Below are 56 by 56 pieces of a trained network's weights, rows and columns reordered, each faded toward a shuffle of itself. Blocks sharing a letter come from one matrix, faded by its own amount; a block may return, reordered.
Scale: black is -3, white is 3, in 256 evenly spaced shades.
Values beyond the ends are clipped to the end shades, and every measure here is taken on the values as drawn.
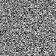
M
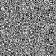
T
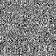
T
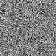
T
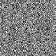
T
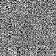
T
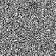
T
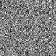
T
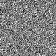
M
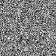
M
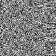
T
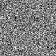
T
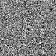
M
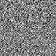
T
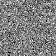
M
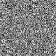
T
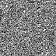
M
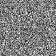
M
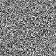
M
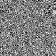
T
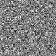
T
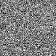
M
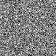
M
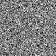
M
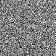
M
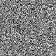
M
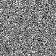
M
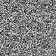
M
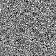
M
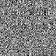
T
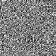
T
